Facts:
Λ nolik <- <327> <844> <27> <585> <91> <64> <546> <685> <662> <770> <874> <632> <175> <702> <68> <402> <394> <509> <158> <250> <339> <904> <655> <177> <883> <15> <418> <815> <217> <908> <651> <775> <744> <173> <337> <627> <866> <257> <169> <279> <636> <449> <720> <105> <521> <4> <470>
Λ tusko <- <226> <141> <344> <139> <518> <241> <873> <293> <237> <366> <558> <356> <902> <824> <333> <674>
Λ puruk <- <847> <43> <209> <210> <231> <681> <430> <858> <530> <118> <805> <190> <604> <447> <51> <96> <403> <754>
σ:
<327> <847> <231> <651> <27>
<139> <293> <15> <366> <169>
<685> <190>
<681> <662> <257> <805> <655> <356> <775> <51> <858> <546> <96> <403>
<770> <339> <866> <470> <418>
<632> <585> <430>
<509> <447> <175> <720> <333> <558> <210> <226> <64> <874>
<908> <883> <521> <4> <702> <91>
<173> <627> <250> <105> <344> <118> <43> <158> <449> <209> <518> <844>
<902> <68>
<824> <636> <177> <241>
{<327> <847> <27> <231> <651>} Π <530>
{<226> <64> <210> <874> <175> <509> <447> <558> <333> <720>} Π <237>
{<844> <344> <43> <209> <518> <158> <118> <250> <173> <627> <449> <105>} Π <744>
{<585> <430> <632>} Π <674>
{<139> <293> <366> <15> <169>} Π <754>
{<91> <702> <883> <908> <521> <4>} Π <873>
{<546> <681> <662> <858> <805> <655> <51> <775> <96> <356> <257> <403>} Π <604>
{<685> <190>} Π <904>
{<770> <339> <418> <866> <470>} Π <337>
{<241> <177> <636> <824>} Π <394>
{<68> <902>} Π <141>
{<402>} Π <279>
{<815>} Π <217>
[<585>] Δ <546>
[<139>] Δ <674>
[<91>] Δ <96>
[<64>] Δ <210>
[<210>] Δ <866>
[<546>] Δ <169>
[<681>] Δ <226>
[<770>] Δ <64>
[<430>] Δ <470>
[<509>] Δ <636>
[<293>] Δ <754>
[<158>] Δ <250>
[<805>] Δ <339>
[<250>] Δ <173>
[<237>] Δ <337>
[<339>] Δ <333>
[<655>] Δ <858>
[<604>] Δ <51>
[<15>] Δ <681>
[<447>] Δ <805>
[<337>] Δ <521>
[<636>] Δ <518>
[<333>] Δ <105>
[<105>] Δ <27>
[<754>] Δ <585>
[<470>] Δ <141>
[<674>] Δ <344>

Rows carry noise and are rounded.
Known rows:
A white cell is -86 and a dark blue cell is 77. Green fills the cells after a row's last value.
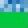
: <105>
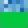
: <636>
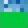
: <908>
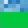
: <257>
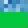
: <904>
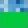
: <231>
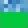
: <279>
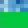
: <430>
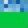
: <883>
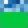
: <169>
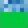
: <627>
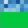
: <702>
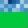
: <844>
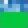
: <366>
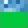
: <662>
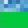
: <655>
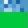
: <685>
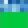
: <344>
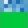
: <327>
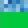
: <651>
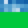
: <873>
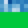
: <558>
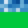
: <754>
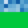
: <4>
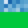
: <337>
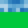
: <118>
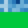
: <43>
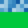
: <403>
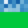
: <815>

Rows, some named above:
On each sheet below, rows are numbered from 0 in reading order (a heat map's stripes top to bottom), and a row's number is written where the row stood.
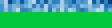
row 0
<237>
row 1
<27>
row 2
<210>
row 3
<333>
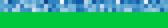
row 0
<874>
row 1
<447>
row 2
<139>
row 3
<105>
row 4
<141>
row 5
<866>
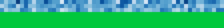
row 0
<805>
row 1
<430>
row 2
<509>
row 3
<430>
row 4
<546>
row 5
<257>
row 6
<339>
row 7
<118>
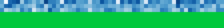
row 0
<169>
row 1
<447>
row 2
<250>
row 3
<430>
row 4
<241>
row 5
<257>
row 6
<293>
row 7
<91>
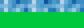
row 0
<604>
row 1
<430>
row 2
<604>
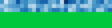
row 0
<681>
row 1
<209>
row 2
<518>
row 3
<858>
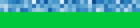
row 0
<118>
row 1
<866>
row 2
<770>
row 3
<226>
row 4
<64>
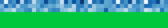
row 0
<775>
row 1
<530>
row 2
<333>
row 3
<173>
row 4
<775>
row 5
<585>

